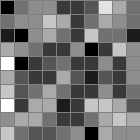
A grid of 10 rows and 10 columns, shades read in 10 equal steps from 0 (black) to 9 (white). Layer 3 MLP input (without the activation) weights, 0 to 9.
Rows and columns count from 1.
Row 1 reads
0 4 5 5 2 2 3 8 6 4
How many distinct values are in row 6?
5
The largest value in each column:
9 6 6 7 6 5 7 8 7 6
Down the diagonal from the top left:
0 5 5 2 4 3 2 7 7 5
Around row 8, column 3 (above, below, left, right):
4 6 2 6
